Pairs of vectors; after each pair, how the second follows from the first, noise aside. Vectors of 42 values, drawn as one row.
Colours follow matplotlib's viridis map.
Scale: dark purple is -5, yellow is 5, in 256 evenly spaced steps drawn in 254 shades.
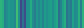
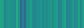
shrunk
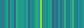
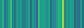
wrapped around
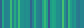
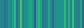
reversed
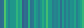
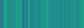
shrunk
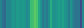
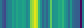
scaled up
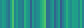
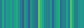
reversed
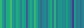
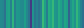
wrapped around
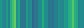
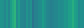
shrunk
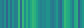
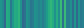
reversed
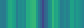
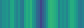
reversed
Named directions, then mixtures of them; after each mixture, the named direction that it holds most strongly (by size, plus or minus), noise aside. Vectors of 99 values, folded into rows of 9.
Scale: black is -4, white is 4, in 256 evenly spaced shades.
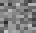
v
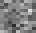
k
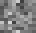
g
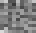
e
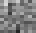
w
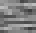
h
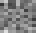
e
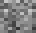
k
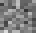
v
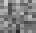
w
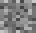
e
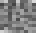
e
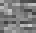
h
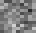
k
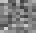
e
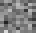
v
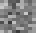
g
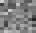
v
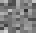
e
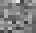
g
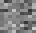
k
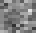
k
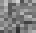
w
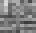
w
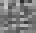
h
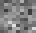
k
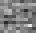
h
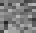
v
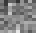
w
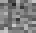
e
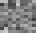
e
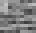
h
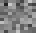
v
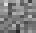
w
